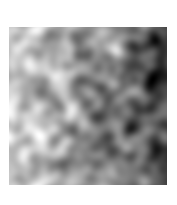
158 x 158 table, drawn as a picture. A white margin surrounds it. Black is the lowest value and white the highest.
The texture varies smoothly and slowly. There are no lone odd cells. No row or column stands out. Values rise toward the left.
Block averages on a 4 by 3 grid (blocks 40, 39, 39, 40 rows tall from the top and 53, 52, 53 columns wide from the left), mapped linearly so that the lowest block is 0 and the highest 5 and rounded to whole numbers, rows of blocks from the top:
5 3 0 | 4 2 0 | 5 2 1 | 4 2 1
